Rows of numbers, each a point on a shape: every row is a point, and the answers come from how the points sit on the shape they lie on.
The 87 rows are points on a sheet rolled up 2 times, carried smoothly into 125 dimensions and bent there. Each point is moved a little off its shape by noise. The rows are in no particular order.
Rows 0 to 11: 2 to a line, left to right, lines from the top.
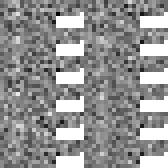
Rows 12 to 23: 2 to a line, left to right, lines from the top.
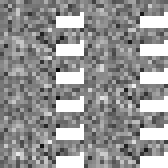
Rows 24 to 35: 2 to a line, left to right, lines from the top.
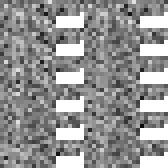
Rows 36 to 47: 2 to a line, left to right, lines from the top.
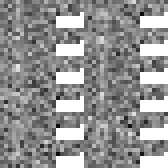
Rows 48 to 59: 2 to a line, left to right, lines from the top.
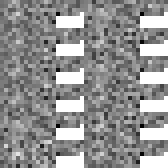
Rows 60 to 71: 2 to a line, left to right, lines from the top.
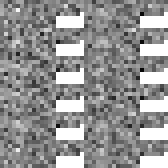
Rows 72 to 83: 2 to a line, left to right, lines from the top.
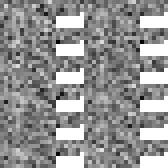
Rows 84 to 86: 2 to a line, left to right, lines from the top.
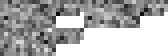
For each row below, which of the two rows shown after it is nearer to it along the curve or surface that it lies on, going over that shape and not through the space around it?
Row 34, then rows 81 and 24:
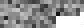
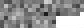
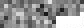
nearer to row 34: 24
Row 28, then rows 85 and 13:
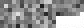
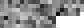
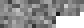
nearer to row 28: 85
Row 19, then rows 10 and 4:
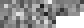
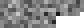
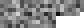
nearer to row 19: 4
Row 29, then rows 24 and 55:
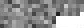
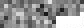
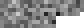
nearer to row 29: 55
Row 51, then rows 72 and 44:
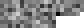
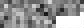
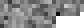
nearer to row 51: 72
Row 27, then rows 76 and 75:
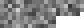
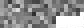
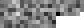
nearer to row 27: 76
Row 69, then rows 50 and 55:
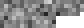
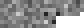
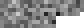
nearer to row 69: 55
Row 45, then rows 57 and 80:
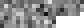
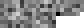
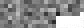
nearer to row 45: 57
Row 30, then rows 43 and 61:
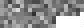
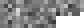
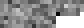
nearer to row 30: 43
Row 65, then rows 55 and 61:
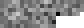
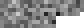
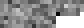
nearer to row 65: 55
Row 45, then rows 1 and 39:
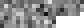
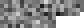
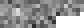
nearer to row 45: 1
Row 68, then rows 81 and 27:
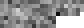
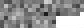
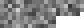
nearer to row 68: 81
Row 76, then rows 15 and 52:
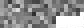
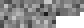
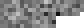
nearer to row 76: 52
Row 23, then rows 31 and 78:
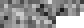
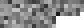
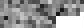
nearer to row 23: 78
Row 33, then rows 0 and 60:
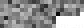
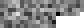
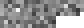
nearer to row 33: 60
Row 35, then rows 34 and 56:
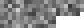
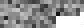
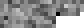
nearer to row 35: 34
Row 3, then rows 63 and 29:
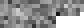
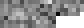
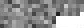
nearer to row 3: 29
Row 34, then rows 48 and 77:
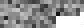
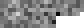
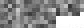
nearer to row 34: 77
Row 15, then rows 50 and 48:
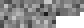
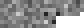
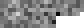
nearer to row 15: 48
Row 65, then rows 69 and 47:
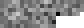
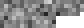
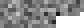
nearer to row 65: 47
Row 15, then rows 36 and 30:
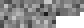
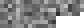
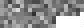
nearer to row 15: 36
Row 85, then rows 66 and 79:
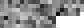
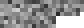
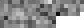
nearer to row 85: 66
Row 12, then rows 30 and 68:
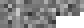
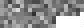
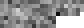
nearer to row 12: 30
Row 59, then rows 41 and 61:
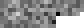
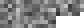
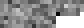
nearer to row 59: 41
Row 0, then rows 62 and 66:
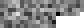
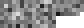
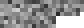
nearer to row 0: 62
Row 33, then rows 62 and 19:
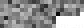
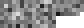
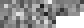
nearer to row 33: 19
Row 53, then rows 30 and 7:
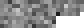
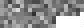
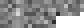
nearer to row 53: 7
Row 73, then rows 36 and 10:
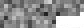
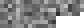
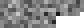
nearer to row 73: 10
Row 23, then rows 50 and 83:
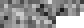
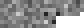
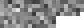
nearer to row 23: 83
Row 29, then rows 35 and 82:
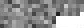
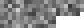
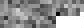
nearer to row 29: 82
